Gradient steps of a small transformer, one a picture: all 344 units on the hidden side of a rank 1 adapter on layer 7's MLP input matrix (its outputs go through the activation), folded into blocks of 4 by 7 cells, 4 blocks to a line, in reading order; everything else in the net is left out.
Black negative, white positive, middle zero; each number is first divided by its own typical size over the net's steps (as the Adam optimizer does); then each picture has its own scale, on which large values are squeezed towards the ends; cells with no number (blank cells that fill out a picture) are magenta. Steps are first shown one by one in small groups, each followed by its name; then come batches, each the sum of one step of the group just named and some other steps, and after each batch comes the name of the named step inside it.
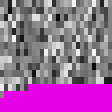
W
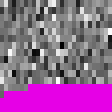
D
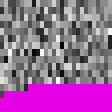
D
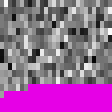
D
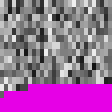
W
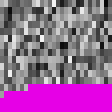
D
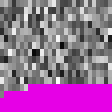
D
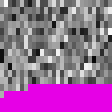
D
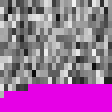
W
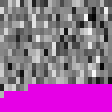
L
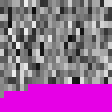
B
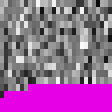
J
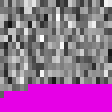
B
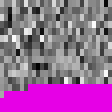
B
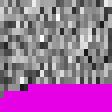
J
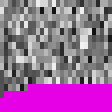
J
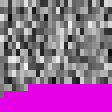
B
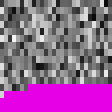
L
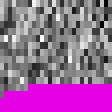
J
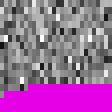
J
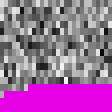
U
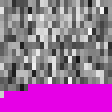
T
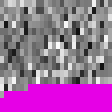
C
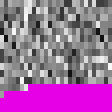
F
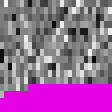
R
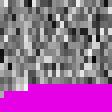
R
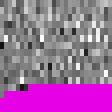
T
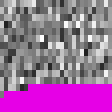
C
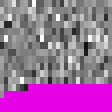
C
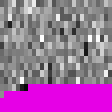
F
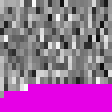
C
